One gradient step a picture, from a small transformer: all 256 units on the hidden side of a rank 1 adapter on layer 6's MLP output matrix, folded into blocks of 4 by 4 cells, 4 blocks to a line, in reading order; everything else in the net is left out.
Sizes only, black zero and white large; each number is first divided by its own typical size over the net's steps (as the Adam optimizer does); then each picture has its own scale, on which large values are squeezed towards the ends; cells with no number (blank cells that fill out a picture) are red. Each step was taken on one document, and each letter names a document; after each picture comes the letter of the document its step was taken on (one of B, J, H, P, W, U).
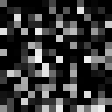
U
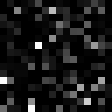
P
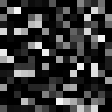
U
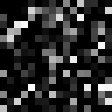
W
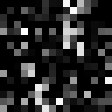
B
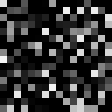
U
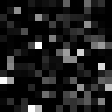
P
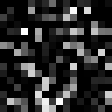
B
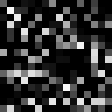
U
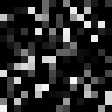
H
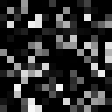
U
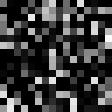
W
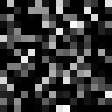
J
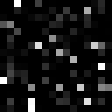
P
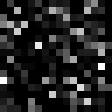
P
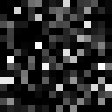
P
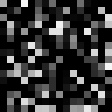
U
